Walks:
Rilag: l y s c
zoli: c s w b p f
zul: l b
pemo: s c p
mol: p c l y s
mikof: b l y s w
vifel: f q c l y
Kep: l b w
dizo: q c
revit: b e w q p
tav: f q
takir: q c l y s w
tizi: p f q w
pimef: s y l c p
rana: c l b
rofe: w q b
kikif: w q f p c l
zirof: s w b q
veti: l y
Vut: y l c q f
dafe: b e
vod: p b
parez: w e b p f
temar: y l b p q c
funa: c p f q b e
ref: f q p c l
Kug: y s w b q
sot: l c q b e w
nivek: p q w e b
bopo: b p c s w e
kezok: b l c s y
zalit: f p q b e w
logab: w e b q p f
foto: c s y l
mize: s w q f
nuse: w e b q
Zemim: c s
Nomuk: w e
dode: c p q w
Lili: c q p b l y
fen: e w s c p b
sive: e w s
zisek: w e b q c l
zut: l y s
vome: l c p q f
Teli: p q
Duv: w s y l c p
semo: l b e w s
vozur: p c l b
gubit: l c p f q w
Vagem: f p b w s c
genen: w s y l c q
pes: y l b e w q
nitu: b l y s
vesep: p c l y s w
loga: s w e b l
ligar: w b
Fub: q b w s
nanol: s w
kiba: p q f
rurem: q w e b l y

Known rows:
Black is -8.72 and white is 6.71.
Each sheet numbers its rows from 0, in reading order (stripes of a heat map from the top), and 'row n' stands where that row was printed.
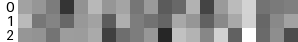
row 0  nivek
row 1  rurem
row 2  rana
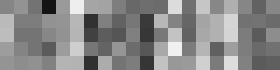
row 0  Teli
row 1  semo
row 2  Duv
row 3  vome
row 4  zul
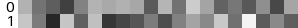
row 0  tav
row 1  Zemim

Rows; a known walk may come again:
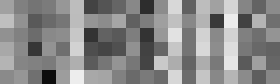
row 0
vesep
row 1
dizo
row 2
mol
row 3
pemo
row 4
sot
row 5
Teli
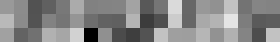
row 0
funa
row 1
zoli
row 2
zut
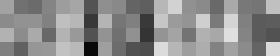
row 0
Vut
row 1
zul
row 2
Kep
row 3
veti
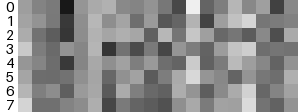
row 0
tizi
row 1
nivek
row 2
tav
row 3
loga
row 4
zalit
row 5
vifel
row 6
rurem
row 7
genen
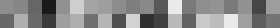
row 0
kiba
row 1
vod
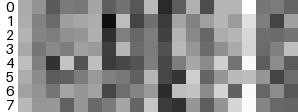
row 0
bopo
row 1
nitu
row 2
semo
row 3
pes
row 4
Zemim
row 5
Vagem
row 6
rana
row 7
ligar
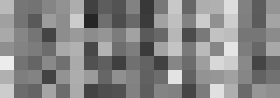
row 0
Duv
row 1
pimef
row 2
logab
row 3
temar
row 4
nanol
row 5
kikif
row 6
sive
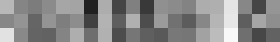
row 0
mikof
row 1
dafe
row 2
zirof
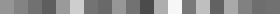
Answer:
vome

